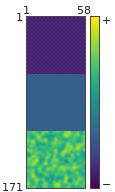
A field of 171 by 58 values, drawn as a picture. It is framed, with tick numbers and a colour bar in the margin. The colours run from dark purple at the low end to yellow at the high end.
It is made of 3 by 1 panels. Panel 1,1: very low, checkered, faint in contrast. Panel 2,1: low, flat. Panel 3,1: high, blotchy.
